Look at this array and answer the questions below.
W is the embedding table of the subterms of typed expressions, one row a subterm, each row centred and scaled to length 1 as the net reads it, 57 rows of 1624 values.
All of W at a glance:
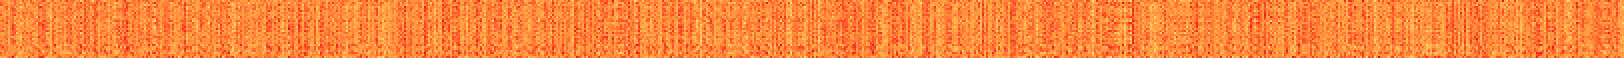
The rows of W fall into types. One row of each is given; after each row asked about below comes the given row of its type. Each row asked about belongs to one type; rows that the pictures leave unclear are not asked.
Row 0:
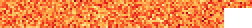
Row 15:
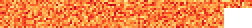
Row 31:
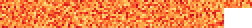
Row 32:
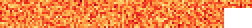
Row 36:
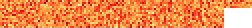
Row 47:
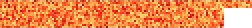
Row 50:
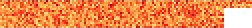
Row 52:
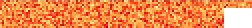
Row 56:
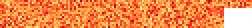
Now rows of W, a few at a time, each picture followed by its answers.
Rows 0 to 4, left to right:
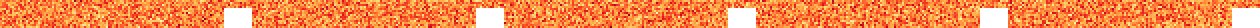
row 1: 15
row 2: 15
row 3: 36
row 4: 15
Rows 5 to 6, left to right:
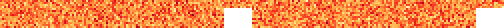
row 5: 50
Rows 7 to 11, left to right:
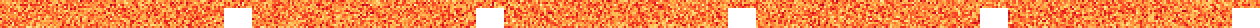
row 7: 56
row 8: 31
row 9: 32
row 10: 52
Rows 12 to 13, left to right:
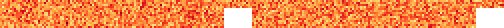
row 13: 15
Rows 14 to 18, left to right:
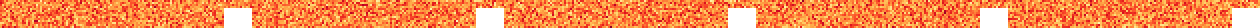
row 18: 47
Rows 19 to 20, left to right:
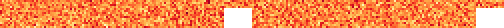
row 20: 0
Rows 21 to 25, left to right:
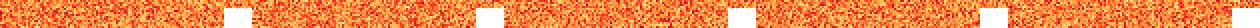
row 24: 31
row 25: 56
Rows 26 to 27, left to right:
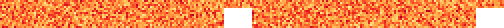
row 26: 31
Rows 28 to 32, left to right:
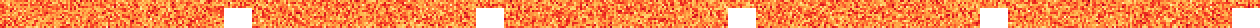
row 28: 56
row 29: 32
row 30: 47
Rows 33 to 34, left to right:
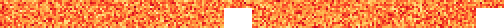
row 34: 32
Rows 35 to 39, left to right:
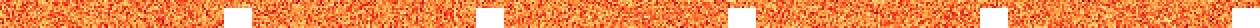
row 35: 31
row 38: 32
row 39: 0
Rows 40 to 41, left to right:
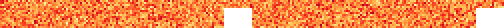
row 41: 31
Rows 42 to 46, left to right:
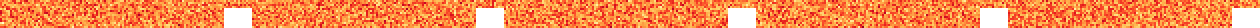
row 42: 32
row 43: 36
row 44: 52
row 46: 47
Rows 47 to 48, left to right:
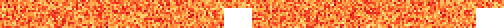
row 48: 47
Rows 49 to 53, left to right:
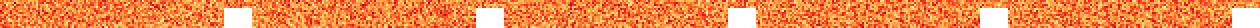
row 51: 36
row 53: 52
